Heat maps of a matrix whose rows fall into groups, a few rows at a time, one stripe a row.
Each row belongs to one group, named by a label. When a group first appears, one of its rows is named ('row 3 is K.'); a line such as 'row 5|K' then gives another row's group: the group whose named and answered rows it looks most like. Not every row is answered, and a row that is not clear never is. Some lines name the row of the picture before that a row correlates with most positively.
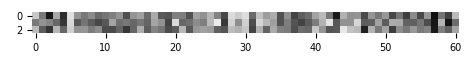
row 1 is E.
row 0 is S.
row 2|S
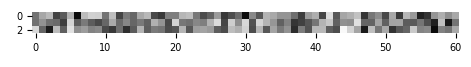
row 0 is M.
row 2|S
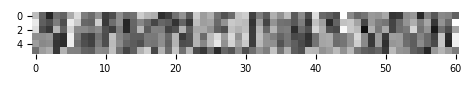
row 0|S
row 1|S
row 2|S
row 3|E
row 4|E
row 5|M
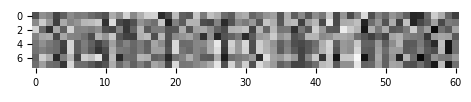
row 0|E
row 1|M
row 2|S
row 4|E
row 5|E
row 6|M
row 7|E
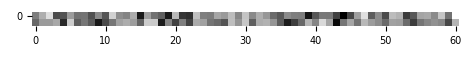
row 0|E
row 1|E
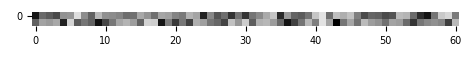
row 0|M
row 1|E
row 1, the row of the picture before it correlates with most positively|1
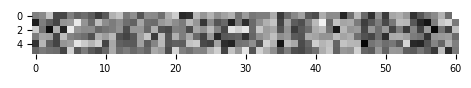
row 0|E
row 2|S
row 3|M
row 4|M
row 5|E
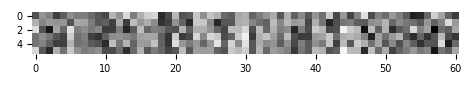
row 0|E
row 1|S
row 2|S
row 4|E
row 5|S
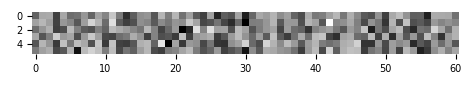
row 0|M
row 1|M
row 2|E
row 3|S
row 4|M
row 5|M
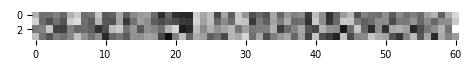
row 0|S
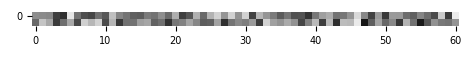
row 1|M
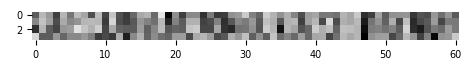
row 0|M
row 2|M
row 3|S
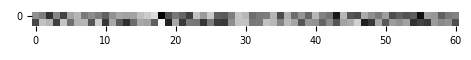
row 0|S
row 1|M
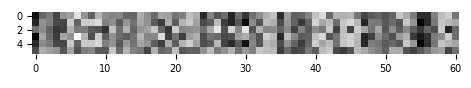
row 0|M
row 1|M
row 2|E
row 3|M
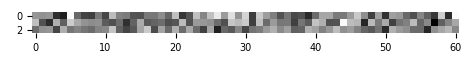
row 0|E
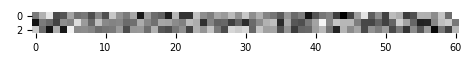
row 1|M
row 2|S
